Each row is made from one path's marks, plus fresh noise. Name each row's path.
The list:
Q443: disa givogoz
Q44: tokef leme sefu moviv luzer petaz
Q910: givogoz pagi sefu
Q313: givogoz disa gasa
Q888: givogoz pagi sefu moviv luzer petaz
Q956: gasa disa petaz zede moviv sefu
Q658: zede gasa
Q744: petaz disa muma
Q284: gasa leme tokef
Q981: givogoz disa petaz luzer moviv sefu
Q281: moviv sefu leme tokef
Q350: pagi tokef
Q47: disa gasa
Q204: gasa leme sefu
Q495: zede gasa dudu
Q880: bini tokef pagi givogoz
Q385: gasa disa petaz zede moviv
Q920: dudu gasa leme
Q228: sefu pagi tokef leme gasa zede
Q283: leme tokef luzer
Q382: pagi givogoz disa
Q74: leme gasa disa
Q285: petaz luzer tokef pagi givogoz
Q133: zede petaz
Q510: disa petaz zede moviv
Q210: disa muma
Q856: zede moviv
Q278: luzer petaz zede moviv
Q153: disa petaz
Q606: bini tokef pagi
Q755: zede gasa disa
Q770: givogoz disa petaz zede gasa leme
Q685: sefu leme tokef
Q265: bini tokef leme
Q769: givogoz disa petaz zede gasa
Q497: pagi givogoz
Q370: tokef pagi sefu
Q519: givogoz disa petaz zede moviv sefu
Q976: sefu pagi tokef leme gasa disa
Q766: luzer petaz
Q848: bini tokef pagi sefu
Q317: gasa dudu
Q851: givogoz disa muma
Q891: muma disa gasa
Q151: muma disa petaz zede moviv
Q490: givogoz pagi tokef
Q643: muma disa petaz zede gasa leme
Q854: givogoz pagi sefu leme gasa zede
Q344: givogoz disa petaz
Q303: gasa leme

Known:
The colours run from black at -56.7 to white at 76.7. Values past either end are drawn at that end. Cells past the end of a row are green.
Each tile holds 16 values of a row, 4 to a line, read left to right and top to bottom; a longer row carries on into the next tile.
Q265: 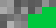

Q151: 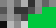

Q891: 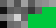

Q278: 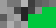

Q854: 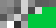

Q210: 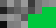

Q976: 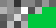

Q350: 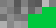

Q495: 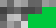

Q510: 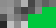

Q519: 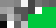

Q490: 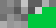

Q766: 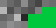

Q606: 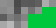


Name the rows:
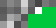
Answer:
Q910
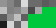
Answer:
Q770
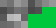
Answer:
Q317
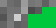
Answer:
Q303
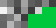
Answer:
Q44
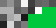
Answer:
Q981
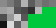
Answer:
Q956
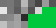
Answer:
Q285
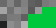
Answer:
Q153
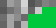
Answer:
Q382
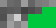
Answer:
Q658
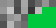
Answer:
Q281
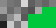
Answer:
Q769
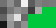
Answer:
Q313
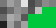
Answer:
Q443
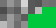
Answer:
Q497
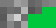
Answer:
Q920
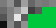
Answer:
Q74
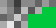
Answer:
Q228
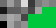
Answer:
Q851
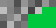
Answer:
Q685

